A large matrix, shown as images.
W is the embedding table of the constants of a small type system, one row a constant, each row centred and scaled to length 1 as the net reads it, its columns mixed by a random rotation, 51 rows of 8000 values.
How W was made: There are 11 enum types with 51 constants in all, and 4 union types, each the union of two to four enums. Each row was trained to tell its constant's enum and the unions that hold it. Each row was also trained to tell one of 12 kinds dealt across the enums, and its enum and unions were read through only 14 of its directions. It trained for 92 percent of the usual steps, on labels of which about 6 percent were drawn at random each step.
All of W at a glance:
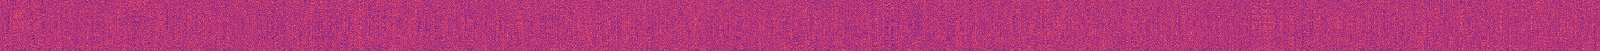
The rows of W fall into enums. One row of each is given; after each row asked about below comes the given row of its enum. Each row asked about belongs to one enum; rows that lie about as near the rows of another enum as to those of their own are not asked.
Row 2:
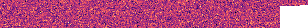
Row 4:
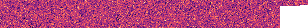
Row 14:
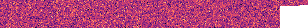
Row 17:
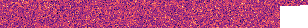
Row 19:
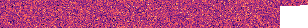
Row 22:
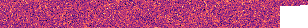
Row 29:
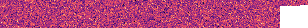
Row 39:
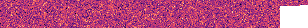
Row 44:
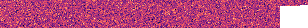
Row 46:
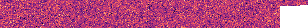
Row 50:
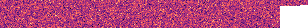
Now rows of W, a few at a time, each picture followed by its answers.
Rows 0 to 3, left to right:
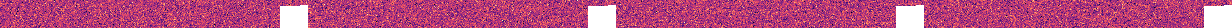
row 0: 39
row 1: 46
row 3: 29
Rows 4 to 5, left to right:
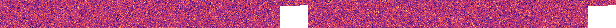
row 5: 17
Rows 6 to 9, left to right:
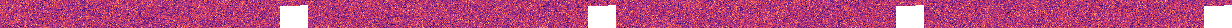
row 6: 44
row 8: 2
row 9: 39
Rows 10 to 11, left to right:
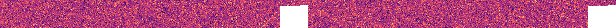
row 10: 29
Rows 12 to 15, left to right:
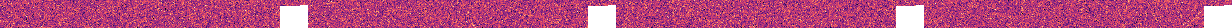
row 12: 39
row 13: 17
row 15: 29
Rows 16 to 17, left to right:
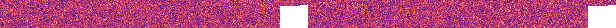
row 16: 22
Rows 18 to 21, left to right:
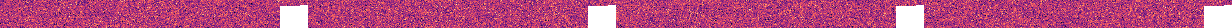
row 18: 19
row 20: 44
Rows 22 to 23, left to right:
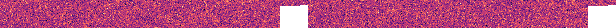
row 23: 17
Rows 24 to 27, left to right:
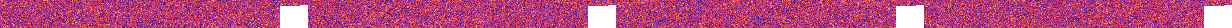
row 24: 17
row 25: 4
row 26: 22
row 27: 29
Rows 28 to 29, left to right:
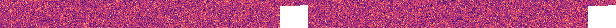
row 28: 22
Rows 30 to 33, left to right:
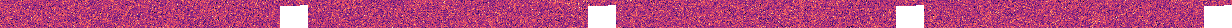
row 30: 4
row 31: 22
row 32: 44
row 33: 4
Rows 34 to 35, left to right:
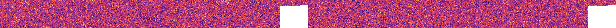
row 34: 44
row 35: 14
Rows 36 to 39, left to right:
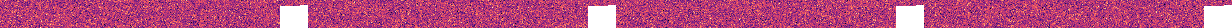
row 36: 4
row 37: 39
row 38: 22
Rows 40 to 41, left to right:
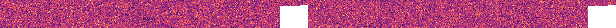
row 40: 44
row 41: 39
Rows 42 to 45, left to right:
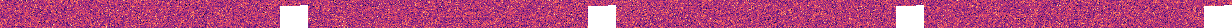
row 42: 2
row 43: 19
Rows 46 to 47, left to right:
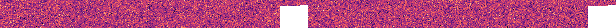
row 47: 19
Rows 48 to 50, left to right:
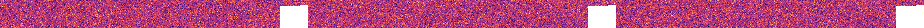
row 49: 29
